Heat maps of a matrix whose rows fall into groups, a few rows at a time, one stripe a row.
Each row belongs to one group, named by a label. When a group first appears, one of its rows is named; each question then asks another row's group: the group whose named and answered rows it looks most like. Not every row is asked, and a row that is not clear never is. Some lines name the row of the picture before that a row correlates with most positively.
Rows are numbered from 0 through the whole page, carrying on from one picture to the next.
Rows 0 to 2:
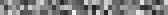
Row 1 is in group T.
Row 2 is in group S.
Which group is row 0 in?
S
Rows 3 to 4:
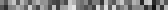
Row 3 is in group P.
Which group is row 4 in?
T
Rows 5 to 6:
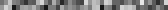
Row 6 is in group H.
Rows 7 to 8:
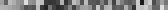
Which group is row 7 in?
P
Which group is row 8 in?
S
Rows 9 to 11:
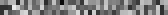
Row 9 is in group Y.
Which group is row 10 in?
T
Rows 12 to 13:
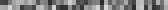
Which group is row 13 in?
S
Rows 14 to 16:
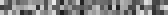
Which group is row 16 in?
S
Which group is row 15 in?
T
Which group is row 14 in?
Y
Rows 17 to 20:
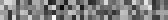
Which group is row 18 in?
Y
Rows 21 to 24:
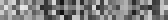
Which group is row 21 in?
Y
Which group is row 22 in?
H
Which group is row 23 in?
Y
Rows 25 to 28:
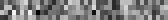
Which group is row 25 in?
H
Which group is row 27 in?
Y
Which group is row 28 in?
T
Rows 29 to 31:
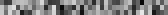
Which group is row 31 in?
S
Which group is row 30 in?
Y
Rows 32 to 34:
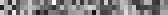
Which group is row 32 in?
Y
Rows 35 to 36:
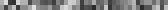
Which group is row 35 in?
H
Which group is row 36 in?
T
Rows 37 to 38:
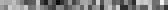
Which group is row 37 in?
S
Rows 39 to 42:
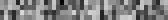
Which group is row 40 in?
S
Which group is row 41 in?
H
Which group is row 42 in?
H
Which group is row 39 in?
Y
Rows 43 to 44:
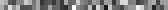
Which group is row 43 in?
H
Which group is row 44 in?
S
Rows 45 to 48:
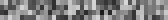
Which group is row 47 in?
T
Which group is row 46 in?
H
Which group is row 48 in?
S
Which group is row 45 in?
H
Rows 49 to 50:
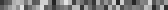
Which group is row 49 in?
T
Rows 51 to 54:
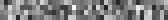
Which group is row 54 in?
P
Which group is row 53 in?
P
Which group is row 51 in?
T
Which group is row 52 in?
S
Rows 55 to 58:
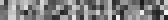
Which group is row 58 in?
P
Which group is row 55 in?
T
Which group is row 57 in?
S
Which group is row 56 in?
P
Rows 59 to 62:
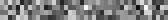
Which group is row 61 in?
P
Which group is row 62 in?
H
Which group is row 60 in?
Y
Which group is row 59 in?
S
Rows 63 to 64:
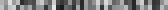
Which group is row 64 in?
Y
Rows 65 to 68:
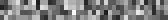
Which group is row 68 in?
H
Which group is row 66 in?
T
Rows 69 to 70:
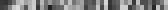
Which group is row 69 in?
T
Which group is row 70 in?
T
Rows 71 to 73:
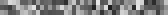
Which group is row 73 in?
H
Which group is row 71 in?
S
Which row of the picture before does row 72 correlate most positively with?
69
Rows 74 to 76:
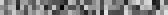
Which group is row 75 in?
Y
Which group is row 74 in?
P
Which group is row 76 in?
T
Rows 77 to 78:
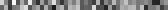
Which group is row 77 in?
Y
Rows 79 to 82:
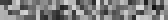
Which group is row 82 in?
S
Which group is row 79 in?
T
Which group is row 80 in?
S
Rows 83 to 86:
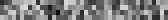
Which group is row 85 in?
P
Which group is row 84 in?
H
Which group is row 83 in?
T
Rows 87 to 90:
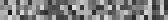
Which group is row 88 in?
P
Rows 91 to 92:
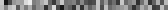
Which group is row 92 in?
Y
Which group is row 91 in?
T
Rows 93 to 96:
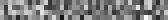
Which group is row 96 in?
Y
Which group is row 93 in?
P
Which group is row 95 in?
T
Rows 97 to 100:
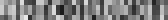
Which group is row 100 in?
P
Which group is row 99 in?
Y
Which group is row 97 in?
P
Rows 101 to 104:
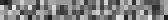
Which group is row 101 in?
T
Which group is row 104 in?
P
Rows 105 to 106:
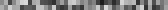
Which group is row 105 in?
H
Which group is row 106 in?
S
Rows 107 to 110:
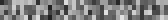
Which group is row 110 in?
H
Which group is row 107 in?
T
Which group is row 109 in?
P
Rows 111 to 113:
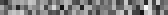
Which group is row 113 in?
P
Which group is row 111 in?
T
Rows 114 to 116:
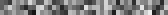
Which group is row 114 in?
T
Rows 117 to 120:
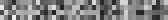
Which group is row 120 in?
Y
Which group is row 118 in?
Y
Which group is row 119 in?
H
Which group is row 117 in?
H
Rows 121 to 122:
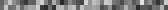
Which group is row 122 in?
H
